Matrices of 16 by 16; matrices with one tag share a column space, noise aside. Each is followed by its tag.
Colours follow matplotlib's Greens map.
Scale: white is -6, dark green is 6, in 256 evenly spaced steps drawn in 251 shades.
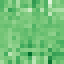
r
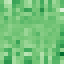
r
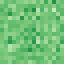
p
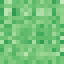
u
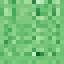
u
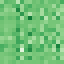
p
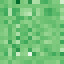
u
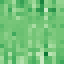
r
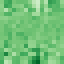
r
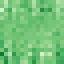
r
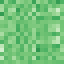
p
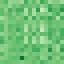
p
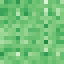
u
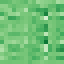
p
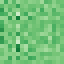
p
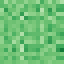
p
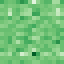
u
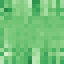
r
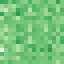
p
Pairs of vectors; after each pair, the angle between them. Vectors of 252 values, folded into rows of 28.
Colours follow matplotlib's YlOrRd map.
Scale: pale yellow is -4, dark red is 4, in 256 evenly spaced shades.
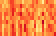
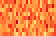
orthogonal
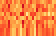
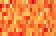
orthogonal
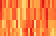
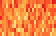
partly aligned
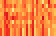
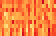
nearly opposite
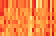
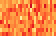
partly opposed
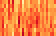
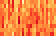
nearly parallel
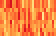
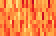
nearly opposite
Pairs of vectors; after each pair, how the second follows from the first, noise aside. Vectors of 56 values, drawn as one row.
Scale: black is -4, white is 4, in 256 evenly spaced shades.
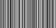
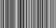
shuffled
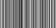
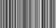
shuffled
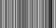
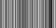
copied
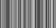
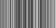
shuffled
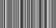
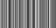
wrapped around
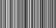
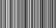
copied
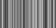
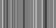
partly zeroed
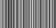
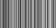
shuffled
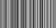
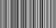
copied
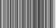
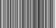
copied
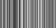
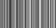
shuffled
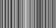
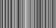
copied
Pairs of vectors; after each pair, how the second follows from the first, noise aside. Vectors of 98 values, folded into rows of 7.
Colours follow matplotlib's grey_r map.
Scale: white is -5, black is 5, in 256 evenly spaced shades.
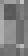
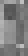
copied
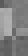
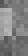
copied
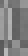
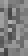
sign-scrambled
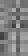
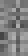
copied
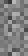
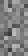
wrapped around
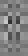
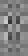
copied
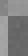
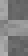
wrapped around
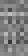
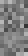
wrapped around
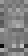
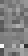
sign-scrambled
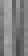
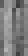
wrapped around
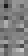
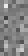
sign-scrambled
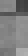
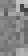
sign-scrambled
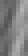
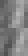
wrapped around
